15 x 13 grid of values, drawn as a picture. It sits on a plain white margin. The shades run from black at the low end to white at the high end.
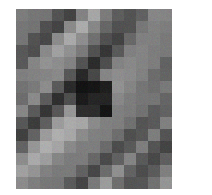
An odd patch, lower than its surroundings, sits in the centre. The ninth with the highest average is the bottom left. The ninth with the lowest average is the centre.
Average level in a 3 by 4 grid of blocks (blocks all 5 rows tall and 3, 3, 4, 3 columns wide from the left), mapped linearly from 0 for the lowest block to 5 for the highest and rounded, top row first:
2414 | 2012 | 5421
